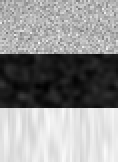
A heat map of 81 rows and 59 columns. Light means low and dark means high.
It is made of 3 by 1 panels. Panel 1,1: low, fine-grained. Panel 2,1: very high, blotchy, faint in contrast. Panel 3,1: very low, streaked downward, faint in contrast.
